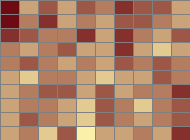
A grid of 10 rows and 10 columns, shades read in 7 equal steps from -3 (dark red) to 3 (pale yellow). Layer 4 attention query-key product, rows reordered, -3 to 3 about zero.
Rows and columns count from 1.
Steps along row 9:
down up up up down up up down down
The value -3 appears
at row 1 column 1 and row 2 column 1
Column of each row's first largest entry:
2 4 6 9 4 2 1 5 5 5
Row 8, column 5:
2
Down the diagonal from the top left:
-3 0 0 -1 0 2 1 2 0 -2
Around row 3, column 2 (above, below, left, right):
0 1 -2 0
